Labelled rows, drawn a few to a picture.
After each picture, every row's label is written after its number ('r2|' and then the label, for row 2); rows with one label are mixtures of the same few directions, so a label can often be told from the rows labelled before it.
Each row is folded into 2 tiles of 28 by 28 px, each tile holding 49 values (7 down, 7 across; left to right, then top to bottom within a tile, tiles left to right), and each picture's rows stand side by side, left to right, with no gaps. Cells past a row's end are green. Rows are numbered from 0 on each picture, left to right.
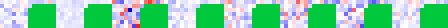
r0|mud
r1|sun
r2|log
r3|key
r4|key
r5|sun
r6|log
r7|sun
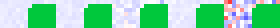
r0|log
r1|sun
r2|mud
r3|key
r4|key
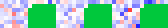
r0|mud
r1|log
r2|log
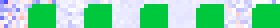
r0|key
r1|mud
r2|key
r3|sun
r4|mud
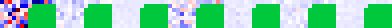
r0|log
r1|sun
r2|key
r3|mud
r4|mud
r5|log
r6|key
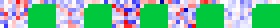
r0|sun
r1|mud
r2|mud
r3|log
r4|sun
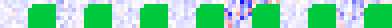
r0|mud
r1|key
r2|log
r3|sun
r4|sun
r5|sun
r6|sun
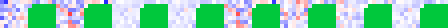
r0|key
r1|mud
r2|log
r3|log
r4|mud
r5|sun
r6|key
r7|log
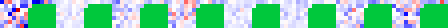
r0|log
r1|sun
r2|key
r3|sun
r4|log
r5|sun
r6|log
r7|mud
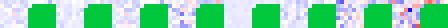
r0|mud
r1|sun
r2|mud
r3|mud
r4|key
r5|sun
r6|key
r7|log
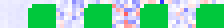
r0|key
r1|sun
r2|mud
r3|log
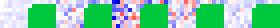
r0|key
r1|log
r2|key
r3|sun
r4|log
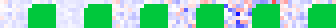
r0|key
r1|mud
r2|key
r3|log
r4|mud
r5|key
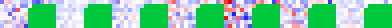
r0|log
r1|key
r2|key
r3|key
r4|key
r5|mud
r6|mud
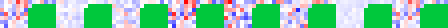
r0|sun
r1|key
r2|mud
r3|sun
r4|key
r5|log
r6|log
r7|sun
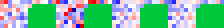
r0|key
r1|log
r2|key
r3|key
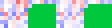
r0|sun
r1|sun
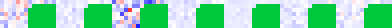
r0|sun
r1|log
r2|log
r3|sun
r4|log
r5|mud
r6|sun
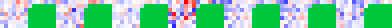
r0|sun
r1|log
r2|log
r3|sun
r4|key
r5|key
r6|sun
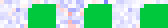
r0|log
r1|mud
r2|log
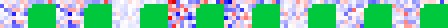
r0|mud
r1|mud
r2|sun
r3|key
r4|key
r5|sun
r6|log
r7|mud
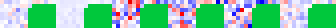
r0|log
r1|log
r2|sun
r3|mud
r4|log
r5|key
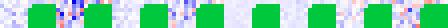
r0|mud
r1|sun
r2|key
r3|sun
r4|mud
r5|sun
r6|sun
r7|log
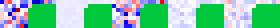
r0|log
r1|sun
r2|mud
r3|mud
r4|key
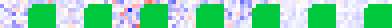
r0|mud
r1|mud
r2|log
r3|key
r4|sun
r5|sun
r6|key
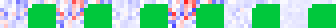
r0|sun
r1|sun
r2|sun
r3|sun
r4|log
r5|key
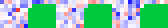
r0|log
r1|log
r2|sun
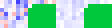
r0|sun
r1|sun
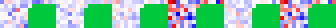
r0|log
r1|mud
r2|key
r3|key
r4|mud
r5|key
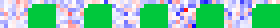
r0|sun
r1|mud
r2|mud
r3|log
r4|sun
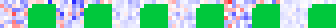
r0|mud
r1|sun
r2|sun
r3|key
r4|key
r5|log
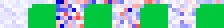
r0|mud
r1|key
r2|log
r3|mud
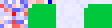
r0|mud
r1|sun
